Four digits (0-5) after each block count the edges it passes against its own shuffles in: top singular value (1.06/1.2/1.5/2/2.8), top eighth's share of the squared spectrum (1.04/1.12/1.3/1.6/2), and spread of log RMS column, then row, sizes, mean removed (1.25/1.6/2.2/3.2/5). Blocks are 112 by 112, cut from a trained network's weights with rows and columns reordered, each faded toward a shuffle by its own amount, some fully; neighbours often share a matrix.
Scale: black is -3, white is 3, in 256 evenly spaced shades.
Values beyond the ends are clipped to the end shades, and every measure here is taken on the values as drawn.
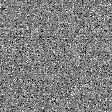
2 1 0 0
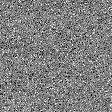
0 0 0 0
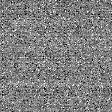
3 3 2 1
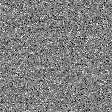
0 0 0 0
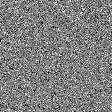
1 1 0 0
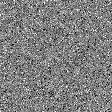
2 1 0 0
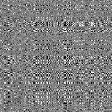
5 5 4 4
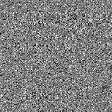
4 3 1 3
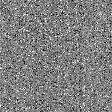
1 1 0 1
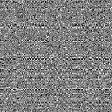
5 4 2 3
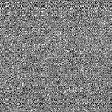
5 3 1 3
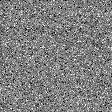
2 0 0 0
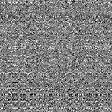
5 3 0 3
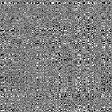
4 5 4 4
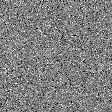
2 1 0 0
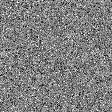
0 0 0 0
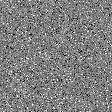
1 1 0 0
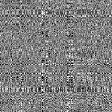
5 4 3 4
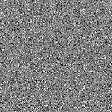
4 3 1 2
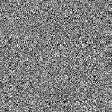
4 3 2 2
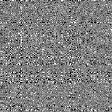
4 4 3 3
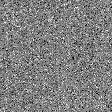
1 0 0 0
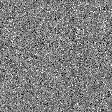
1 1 0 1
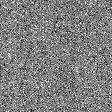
1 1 0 0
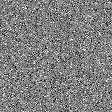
0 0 0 0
